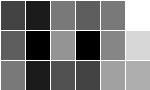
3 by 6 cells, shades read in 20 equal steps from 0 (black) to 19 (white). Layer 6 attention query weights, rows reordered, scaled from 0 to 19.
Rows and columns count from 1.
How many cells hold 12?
1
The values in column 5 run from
9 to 12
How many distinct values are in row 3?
6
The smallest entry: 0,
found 2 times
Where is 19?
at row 1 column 6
